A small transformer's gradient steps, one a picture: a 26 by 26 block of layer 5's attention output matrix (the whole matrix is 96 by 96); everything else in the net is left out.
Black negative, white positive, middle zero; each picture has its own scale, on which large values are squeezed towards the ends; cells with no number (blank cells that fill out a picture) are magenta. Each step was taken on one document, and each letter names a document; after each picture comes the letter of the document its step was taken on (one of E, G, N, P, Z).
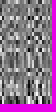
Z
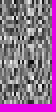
Z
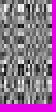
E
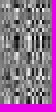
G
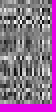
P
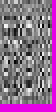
P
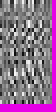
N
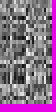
E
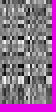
E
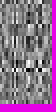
Z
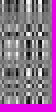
N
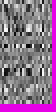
P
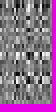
N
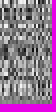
P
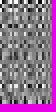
Z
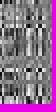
Z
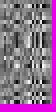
G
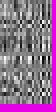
P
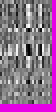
N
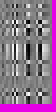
N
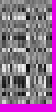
E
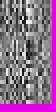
N
